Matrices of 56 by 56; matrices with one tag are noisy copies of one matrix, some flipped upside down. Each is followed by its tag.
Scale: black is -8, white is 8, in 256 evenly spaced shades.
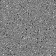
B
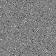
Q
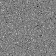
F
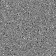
B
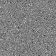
Q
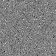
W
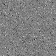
W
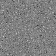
F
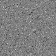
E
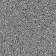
W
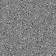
B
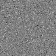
F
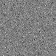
W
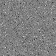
W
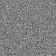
B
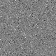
Q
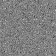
W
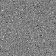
F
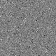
Q
